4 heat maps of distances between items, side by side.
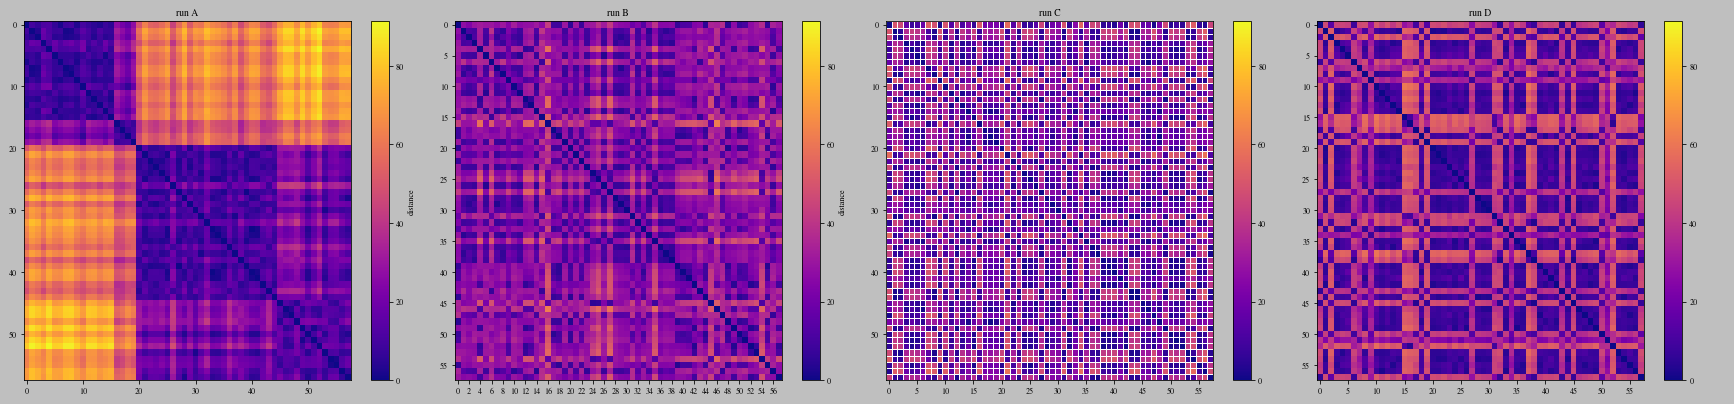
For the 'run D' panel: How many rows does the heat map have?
58
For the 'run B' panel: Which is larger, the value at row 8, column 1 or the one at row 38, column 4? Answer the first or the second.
the second
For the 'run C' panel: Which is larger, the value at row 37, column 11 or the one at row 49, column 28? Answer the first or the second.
the second
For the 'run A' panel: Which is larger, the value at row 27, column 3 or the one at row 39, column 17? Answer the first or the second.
the first
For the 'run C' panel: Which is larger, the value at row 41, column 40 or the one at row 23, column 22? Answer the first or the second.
the second
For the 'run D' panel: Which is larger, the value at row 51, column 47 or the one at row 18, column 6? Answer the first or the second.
the second
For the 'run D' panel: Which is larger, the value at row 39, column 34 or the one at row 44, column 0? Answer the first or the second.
the second
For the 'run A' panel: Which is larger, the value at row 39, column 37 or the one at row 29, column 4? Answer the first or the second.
the second
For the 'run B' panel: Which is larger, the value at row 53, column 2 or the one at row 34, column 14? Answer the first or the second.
the first
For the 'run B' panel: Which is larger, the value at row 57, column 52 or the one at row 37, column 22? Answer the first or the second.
the second
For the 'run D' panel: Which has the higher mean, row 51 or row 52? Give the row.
52
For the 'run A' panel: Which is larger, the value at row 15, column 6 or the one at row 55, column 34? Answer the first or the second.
the second
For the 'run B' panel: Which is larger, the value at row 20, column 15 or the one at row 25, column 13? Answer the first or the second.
the second
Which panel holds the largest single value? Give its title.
run A
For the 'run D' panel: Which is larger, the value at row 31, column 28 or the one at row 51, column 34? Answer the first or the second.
the first
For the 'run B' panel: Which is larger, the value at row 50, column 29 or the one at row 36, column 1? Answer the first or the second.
the first
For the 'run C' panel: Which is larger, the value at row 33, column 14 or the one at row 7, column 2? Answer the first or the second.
the second
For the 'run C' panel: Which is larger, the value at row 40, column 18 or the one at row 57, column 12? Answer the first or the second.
the first
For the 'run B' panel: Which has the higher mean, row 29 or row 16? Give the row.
16
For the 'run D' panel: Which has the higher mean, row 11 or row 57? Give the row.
57
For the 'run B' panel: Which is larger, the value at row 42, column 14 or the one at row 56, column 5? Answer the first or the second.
the first
